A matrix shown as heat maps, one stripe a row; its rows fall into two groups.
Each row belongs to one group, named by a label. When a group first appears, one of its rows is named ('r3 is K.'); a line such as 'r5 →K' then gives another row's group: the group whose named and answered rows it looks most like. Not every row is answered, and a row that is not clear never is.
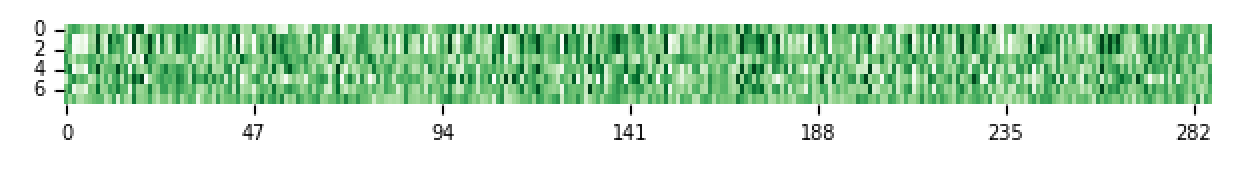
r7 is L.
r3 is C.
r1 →L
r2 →L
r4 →L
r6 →L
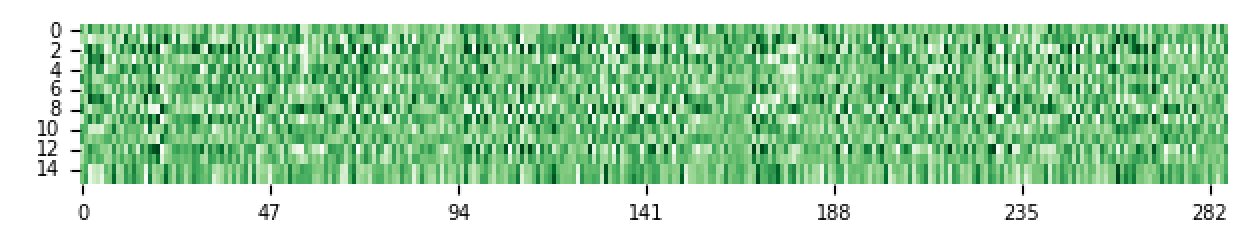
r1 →L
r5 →L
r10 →L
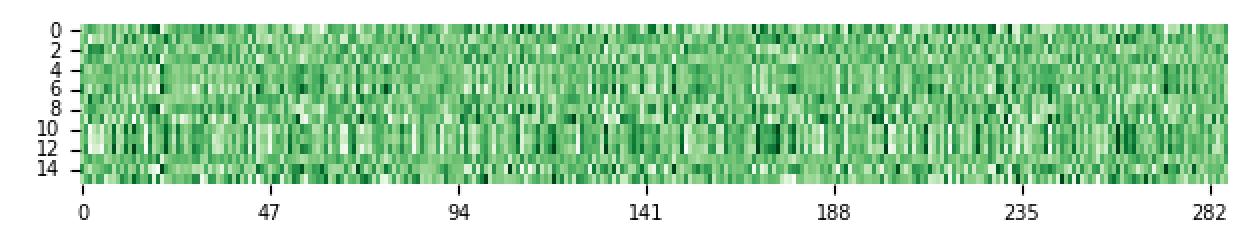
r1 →L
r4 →C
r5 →C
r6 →C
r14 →C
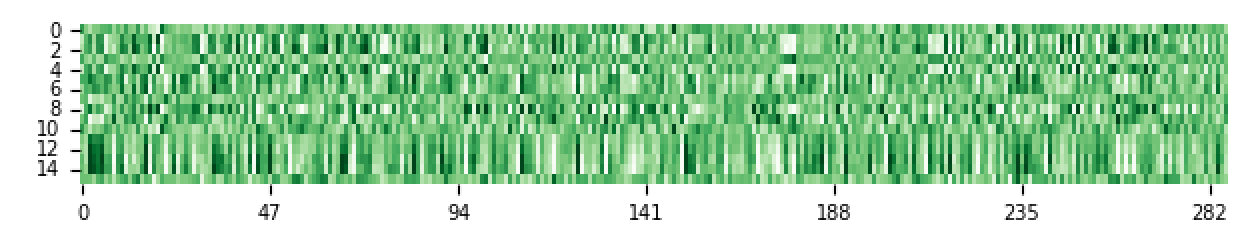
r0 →C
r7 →L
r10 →C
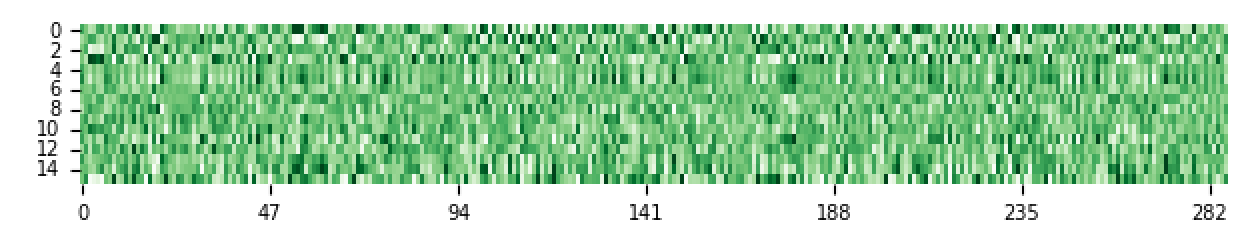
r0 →C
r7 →C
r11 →C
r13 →C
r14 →C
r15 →L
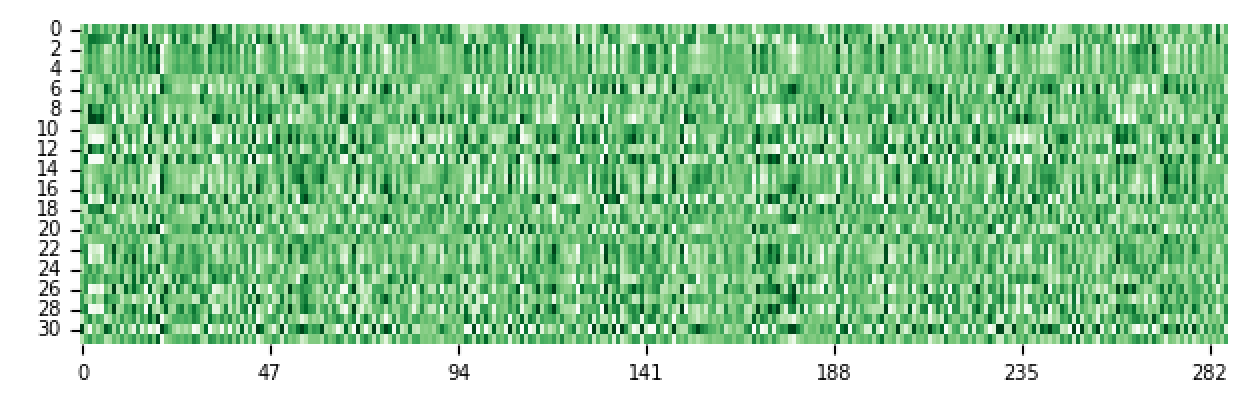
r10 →L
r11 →L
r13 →L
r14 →C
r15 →C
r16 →C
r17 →L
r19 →C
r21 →C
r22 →L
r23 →L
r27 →C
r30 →C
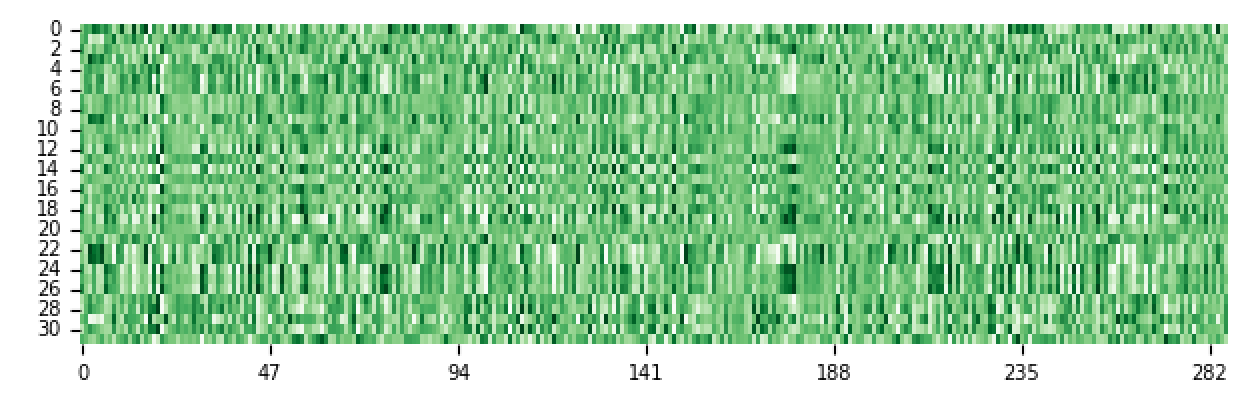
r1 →L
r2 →C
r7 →C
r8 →C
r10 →C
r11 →C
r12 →C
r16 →C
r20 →C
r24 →C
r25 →C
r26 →C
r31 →C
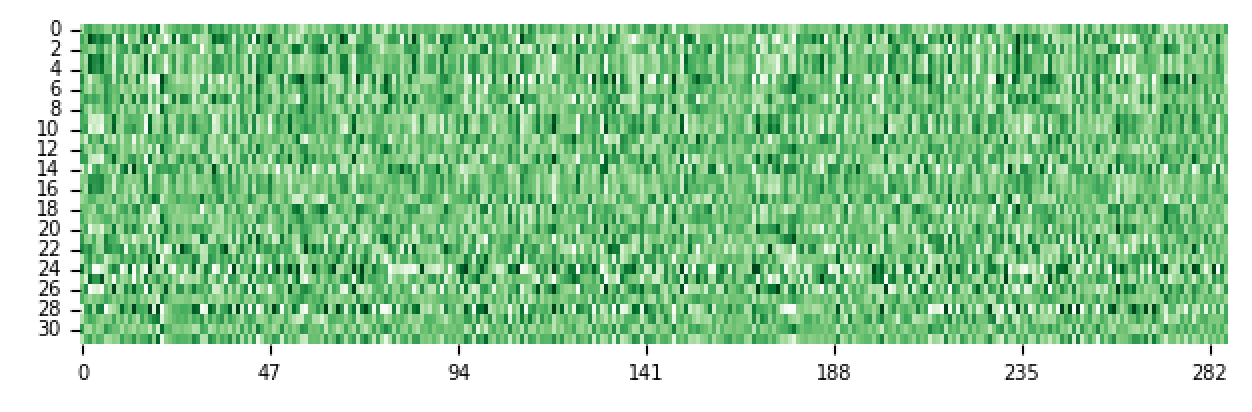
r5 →C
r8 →C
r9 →L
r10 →L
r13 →L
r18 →C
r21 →C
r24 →L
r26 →L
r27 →C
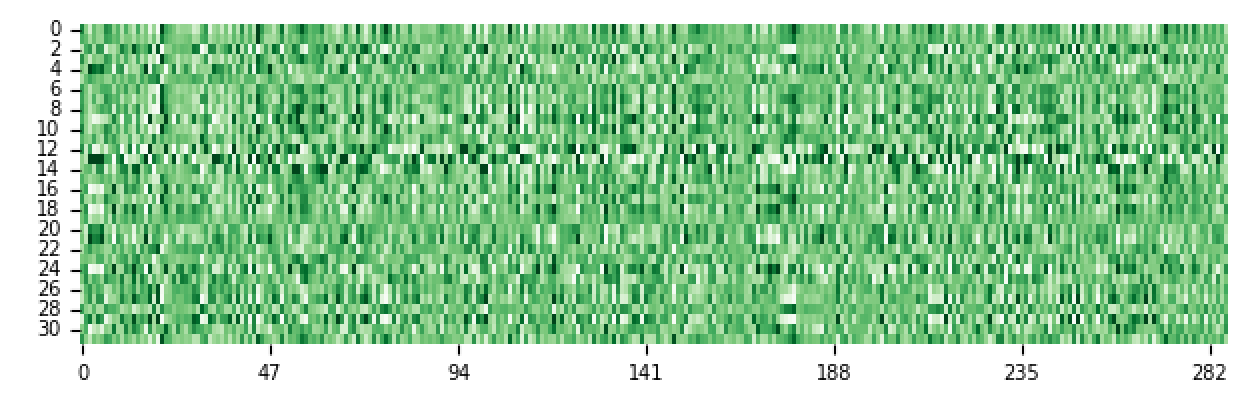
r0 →C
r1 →C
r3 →C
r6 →C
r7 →C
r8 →C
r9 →L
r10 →C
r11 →C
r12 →L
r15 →C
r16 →L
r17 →C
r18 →L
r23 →C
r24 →L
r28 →C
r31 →C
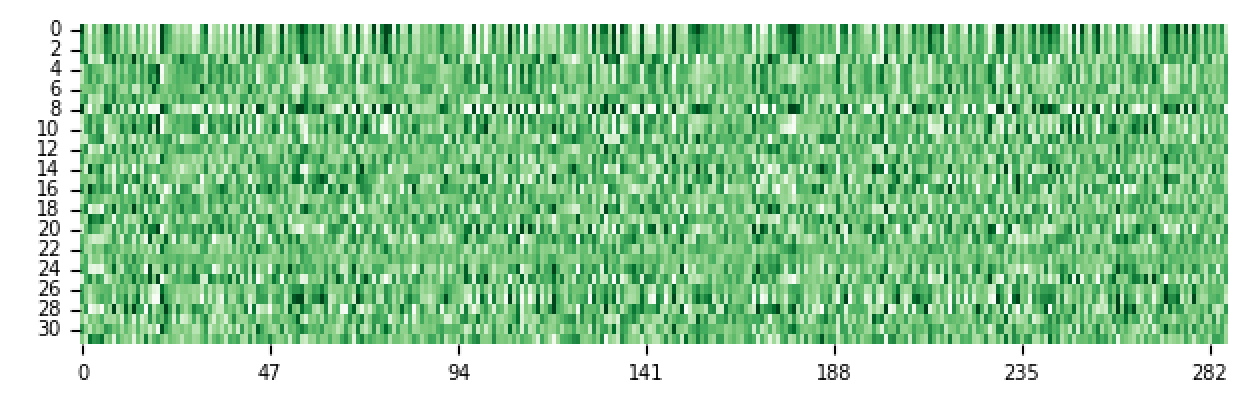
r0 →C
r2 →C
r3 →L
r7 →L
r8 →C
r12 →L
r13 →C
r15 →C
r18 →L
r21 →L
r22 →C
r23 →L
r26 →C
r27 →C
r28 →L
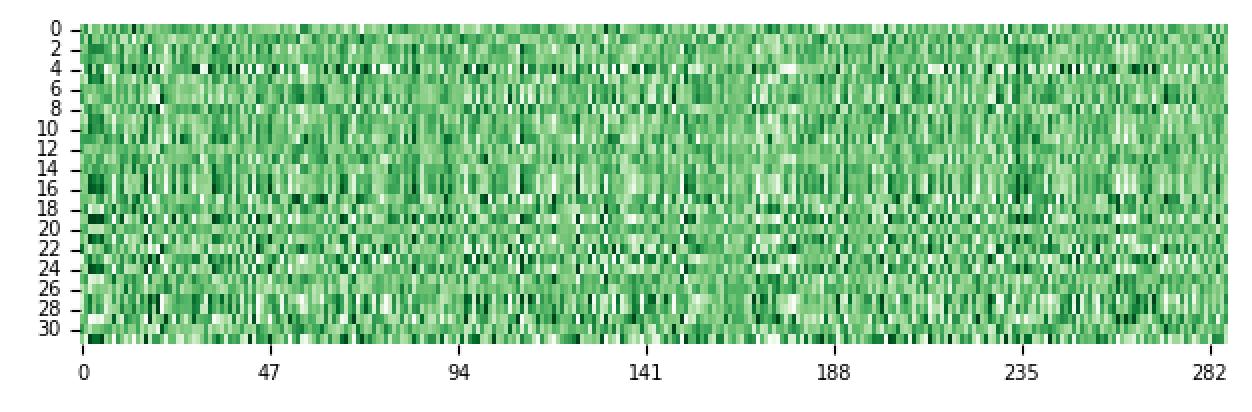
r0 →L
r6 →C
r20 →L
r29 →L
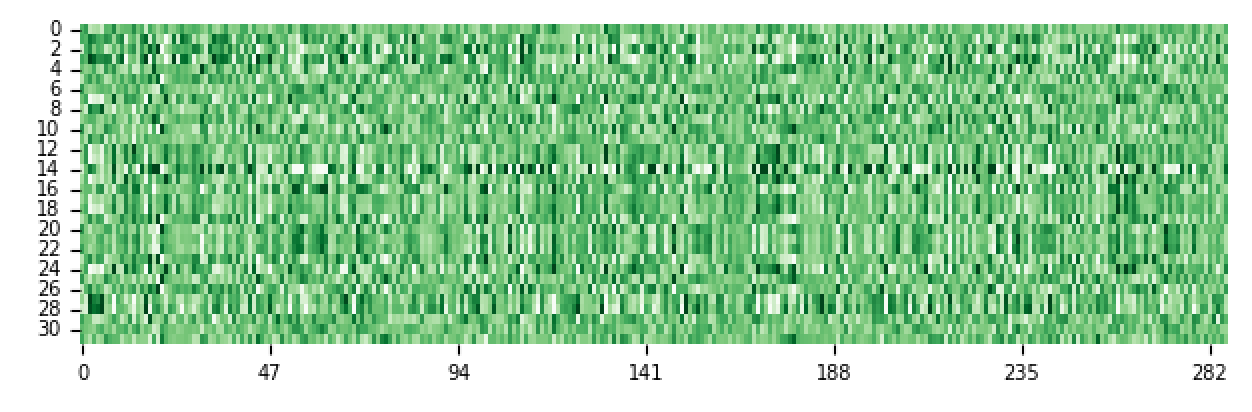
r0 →L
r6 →C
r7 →L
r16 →C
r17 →L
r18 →L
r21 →C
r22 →C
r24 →L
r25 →C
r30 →C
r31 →C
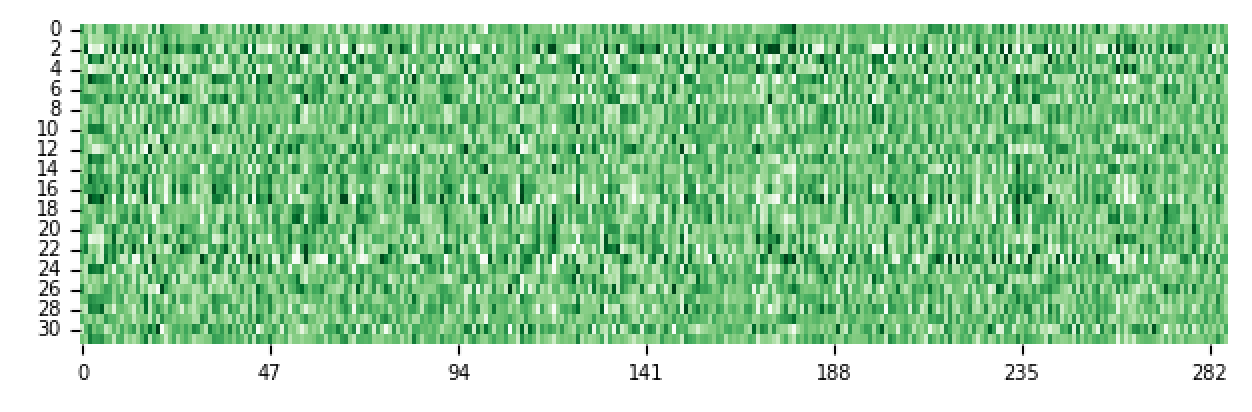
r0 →C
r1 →L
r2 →L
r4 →L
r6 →C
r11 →C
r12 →L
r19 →C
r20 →L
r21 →L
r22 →L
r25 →L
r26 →C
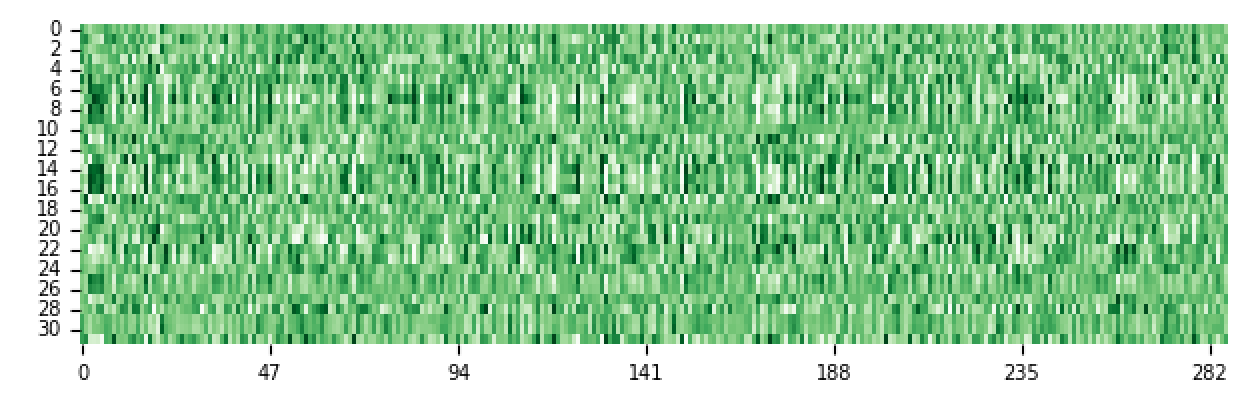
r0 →C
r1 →L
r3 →L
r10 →C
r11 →L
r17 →L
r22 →L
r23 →L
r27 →L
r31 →L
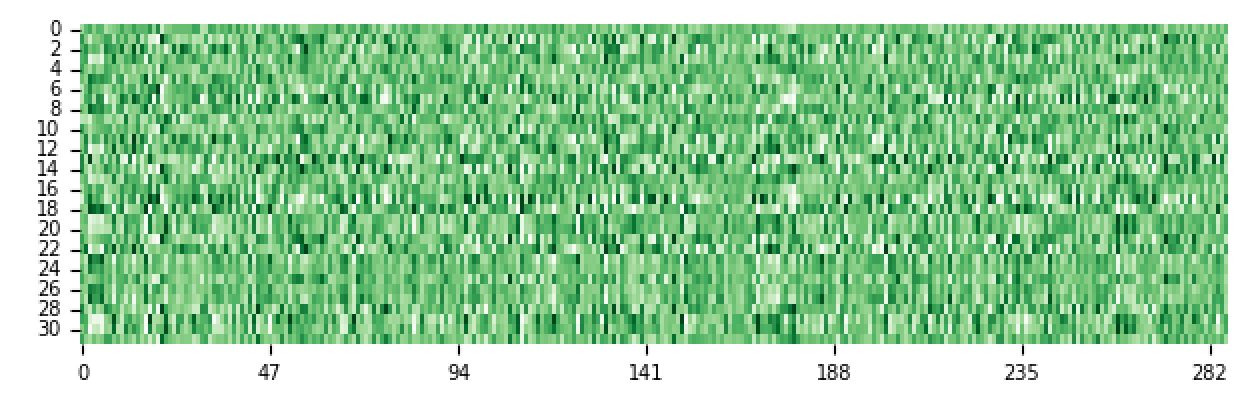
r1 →C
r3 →L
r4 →C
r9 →L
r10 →C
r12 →L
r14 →C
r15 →L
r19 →L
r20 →L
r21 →C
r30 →L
